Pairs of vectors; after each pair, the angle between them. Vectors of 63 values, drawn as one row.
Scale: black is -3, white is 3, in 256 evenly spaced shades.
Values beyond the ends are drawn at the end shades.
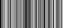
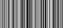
orthogonal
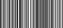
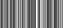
partly opposed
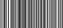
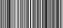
partly opposed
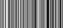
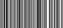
nearly opposite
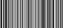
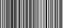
partly opposed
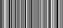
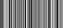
nearly parallel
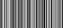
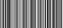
nearly opposite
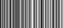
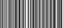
orthogonal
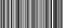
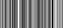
nearly opposite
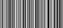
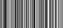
nearly opposite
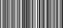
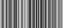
partly opposed
